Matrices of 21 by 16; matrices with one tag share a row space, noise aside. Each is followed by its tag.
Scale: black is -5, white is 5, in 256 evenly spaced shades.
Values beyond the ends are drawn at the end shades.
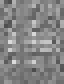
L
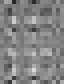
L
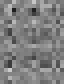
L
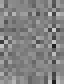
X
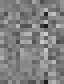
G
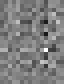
G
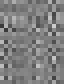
X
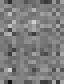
L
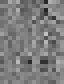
G
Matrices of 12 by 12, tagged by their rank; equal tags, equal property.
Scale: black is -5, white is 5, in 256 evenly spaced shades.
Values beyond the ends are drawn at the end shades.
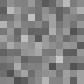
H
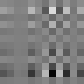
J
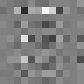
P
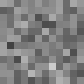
H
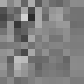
P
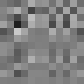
P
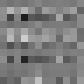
P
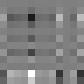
J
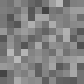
H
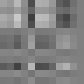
J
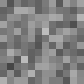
H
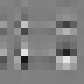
J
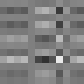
J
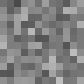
H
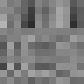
P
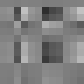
J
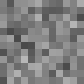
H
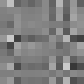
P
